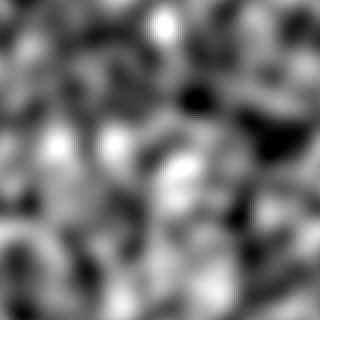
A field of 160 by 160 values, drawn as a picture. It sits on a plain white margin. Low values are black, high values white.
Neither half mirrors the other. The texture varies smoothly and slowly. No lone cell stands out from its neighbours.
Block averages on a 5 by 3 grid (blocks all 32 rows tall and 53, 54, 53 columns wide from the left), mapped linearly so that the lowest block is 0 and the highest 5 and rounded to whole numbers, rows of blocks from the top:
121
101
450
332
152
